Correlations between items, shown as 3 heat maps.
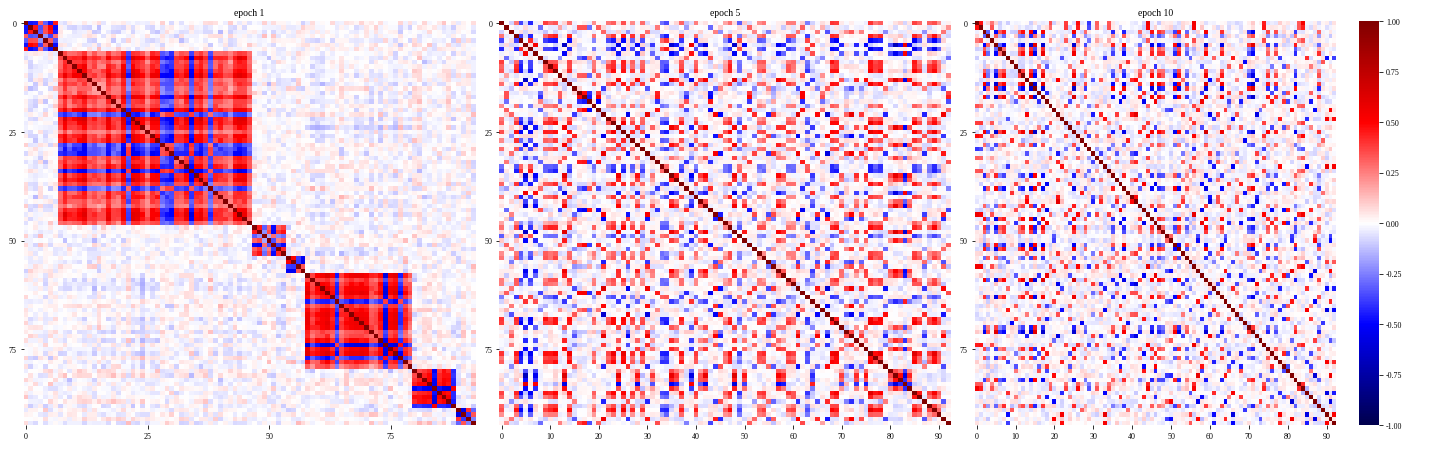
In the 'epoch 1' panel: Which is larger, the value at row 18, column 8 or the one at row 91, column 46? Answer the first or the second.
the first
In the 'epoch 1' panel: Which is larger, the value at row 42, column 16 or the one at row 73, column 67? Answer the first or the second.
the second
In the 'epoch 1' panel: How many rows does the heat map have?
93
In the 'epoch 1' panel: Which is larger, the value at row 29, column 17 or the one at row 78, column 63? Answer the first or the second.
the second
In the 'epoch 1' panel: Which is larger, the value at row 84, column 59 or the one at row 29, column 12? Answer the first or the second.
the first
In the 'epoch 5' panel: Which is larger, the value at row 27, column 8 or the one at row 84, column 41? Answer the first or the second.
the second
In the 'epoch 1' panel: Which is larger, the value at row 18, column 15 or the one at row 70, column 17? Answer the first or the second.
the first
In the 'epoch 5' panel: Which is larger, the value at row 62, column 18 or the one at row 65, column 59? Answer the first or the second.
the second
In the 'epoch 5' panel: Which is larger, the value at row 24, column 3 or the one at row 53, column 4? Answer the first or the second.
the first
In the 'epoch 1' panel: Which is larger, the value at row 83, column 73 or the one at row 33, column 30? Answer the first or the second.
the first
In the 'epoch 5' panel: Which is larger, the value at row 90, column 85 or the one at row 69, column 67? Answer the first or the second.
the first
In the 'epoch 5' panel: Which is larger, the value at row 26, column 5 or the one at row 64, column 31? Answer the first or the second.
the first
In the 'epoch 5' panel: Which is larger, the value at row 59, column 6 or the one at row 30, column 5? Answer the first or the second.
the second
